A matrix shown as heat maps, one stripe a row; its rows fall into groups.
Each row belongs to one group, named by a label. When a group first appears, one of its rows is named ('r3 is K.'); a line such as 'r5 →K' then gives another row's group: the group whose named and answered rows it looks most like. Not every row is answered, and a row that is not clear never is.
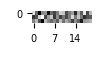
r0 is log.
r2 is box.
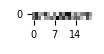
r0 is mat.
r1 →log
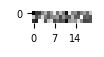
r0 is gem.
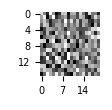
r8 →mat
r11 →box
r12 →mat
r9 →mat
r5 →box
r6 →gem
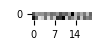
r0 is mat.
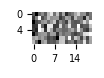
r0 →mat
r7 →log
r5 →gem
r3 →box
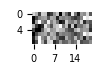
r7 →box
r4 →mat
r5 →gem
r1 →gem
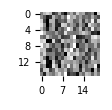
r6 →gem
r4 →log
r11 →log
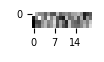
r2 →gem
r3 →gem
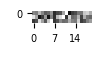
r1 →log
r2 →box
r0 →gem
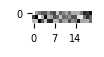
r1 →box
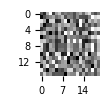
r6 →gem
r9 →log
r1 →gem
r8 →log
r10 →box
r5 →log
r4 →gem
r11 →mat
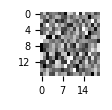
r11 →log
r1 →box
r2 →log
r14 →gem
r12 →box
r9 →gem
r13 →mat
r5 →box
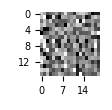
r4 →mat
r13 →mat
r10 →mat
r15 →mat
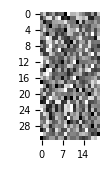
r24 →log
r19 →mat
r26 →box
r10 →log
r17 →gem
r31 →gem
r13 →log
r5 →log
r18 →log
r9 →box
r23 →log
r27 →mat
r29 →box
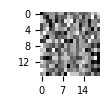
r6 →log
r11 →mat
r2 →log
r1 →log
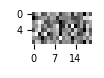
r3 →mat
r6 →box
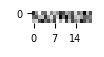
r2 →log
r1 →mat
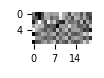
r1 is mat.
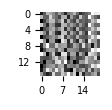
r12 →mat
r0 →gem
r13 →gem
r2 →gem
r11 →mat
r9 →gem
